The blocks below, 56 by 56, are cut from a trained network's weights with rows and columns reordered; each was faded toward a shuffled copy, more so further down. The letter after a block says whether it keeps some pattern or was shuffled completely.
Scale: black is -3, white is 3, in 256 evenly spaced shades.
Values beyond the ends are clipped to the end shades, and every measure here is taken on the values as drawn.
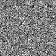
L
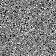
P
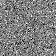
P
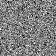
P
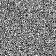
L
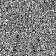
L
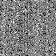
L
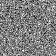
P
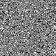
L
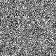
L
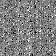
L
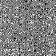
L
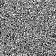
P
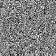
L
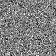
L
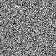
L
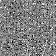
L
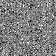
L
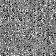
L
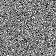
P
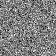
L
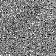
L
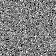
P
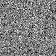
P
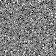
P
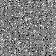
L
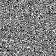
L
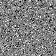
P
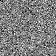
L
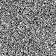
P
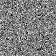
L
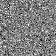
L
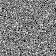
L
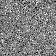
P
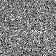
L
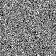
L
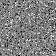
P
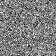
P
